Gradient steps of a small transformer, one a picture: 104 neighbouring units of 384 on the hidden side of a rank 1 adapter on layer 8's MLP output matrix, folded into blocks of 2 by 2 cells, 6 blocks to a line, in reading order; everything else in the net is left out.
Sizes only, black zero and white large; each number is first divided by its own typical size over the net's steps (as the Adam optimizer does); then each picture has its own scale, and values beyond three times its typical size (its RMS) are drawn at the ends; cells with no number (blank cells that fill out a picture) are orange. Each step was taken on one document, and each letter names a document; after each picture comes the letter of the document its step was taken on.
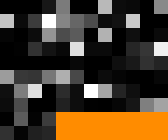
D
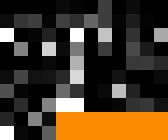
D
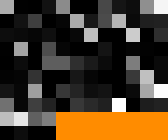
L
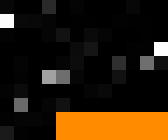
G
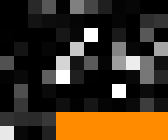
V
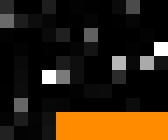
G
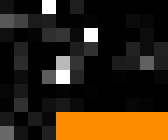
G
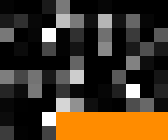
D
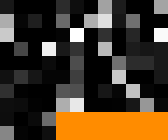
D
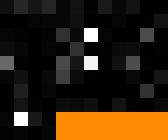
V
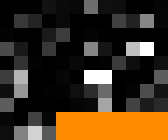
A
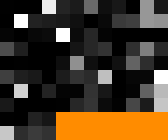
A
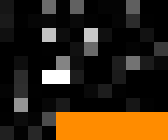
G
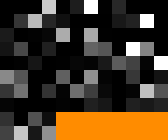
A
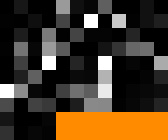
L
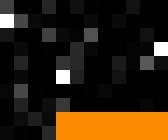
G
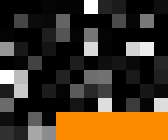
A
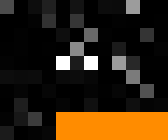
V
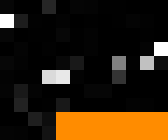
G
